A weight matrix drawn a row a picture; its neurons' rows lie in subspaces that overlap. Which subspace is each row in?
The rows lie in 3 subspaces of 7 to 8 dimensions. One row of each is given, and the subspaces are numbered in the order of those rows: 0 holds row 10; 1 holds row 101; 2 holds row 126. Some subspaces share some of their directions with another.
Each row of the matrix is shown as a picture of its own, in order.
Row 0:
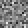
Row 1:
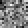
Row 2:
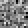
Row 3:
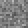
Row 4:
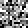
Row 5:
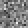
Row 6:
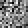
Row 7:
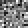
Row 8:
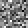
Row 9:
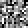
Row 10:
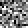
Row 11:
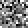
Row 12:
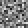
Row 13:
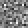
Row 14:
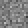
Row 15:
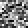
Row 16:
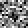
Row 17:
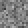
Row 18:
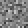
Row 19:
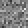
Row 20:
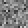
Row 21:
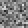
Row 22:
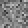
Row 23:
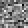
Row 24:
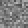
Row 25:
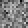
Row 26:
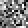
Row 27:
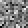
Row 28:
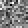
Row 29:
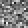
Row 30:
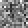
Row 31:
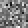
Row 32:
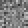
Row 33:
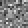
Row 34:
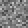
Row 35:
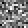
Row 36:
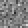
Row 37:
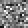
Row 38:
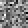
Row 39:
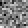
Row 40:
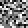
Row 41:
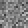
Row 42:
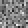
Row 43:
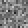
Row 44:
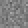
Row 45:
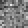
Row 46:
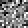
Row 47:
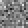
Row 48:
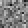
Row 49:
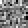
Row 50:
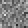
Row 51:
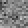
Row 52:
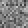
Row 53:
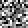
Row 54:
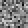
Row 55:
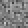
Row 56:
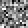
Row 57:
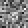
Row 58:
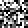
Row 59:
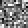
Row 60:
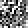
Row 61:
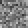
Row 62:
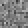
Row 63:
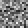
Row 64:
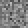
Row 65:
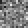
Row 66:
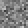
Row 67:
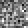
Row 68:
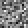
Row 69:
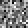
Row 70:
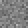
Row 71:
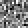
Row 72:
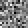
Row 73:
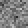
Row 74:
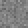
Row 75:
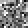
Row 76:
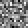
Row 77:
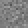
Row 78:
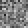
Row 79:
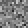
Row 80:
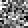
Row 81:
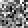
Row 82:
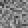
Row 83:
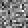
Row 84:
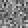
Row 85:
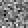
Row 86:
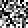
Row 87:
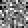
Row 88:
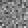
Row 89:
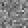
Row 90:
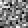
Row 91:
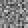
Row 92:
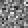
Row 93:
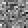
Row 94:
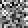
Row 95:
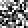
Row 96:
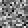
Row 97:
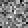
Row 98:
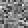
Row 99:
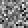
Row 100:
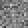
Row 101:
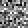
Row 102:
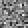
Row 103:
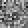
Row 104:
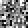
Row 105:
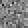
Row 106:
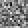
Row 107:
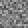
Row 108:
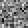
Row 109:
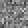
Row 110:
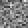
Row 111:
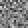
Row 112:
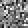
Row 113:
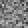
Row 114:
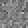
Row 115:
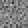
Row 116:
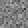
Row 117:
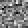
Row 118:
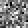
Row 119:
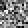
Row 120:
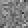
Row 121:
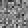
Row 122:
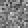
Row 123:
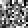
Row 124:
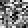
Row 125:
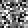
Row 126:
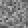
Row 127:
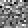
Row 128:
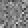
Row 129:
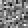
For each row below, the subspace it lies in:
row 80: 0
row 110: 1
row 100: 1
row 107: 0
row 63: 0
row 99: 2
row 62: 1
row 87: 0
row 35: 2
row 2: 1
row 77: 0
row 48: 2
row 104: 1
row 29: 1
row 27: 2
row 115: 2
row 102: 1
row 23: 0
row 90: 0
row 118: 0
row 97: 1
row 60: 2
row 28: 2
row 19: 1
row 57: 0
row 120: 2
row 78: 0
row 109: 0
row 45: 1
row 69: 1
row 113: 1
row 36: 2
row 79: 1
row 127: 0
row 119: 0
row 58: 2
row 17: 0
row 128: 2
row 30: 1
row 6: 2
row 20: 2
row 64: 0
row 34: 1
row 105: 1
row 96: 1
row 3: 0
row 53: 1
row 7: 1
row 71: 1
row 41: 2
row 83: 1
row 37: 1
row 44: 0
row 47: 1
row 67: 0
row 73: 0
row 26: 2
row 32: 1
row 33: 2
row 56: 0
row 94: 2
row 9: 0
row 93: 2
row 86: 2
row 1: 0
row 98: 0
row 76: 0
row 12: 2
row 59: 0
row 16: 0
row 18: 2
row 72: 1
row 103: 0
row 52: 1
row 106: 0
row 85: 2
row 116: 2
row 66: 0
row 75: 1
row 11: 1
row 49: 1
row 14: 1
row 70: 2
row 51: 0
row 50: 2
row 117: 0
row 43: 2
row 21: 0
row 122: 0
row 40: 0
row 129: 0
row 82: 0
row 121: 2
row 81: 1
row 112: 1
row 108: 0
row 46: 2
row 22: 1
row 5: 2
